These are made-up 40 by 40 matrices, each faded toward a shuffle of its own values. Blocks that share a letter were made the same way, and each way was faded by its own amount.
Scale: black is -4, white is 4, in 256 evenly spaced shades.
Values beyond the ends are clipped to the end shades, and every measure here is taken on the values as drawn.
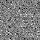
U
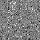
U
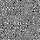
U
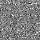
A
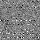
A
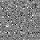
U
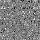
U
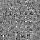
U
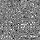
U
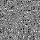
U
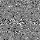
A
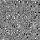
U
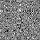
U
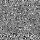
A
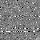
A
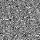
A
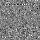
A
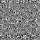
A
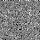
A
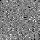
U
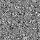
A
